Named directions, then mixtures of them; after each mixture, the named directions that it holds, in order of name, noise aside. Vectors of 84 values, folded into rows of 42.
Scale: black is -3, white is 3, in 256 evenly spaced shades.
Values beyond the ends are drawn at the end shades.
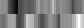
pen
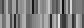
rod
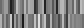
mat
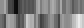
pen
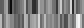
mat, pen, rod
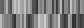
mat, pen, rod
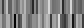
rod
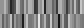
mat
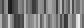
mat, pen, rod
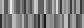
mat, rod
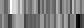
mat, pen, rod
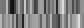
mat, pen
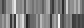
mat, pen, rod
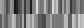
mat, pen, rod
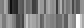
mat, pen, rod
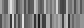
mat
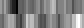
pen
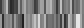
mat, pen, rod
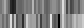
mat, pen, rod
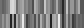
mat, pen, rod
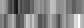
pen
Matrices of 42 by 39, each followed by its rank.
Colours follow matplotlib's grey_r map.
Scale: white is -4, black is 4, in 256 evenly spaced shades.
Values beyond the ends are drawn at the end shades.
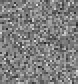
full rank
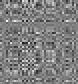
three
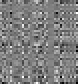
three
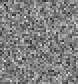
full rank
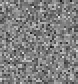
full rank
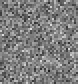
full rank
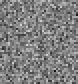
full rank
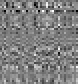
three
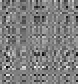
three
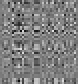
three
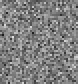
full rank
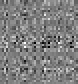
three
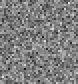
full rank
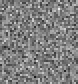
full rank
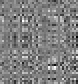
three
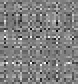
three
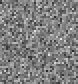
full rank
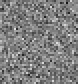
full rank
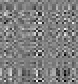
three
